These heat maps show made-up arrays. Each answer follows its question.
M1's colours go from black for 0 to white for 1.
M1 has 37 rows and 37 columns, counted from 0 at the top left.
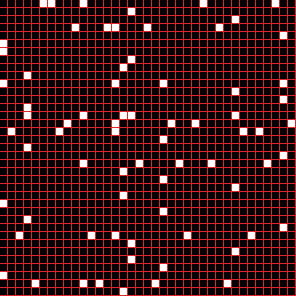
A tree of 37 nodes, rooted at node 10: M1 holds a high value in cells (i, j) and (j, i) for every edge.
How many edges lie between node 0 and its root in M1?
1
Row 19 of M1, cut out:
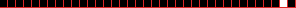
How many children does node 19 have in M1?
0
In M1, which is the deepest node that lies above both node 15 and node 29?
14
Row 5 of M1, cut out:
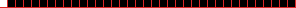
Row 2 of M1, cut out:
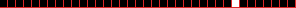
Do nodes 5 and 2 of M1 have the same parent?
no
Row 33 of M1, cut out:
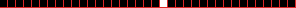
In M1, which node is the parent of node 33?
20
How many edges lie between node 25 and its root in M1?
2
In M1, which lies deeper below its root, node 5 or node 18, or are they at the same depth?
node 18
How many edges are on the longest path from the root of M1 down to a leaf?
3
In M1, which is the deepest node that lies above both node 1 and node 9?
14
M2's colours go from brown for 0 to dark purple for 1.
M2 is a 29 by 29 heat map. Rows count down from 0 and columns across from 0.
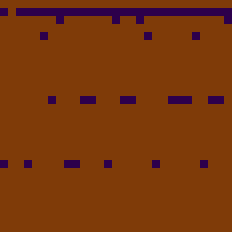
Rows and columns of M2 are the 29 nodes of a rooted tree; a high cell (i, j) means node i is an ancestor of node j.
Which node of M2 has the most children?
12
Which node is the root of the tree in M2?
1
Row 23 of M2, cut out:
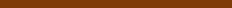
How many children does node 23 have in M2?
0
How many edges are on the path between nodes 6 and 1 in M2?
2
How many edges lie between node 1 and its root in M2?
0
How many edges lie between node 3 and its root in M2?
2
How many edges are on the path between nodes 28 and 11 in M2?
4
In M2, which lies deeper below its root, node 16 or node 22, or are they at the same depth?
the same depth
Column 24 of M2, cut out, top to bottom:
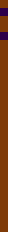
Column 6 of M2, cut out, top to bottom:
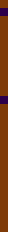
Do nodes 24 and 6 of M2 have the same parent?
no
